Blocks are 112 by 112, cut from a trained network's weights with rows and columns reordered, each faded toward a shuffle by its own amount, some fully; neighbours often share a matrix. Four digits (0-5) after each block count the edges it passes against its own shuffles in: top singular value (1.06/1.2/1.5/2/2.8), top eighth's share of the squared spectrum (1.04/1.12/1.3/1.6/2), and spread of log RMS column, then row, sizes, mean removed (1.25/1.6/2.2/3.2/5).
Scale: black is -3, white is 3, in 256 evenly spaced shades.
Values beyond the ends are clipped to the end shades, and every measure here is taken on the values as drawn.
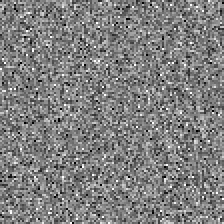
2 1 0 0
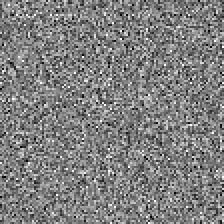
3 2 1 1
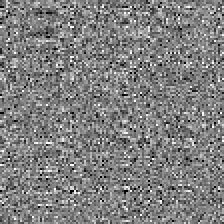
4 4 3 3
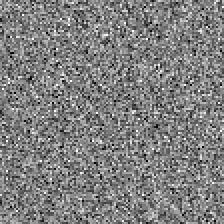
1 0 0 0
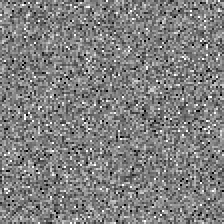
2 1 0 0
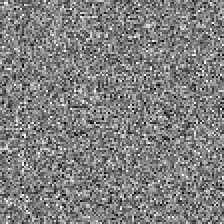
3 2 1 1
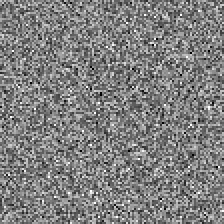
0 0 0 0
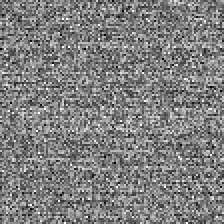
3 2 0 0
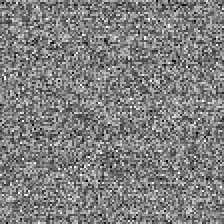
2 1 0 0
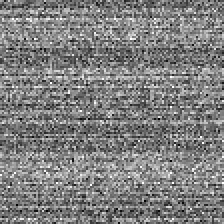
4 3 0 2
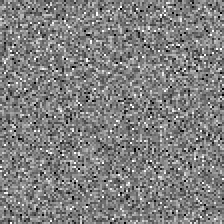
0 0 0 0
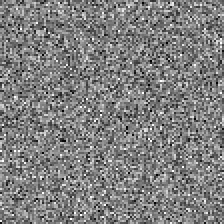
2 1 0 0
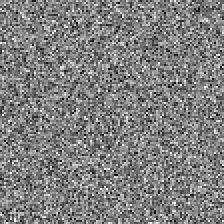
0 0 0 0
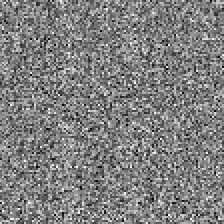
3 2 1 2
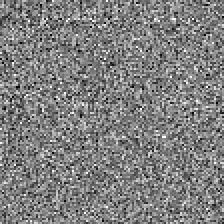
2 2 0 1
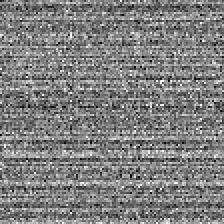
5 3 1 2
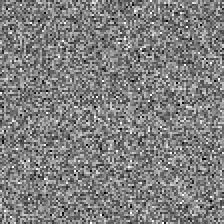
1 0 0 0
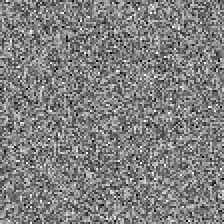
0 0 0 0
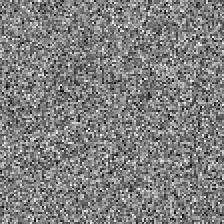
0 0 0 0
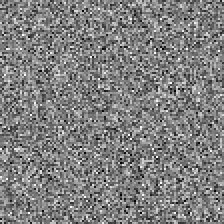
2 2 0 1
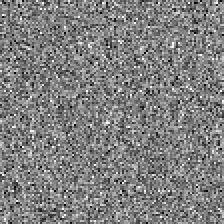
2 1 0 1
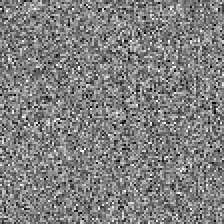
2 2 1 1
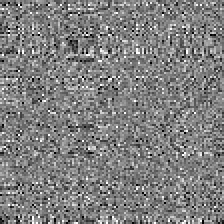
4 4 3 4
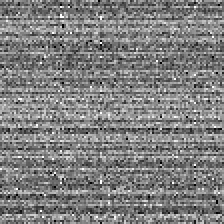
5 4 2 2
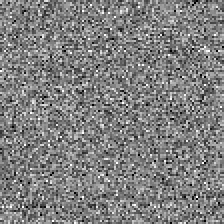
3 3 1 2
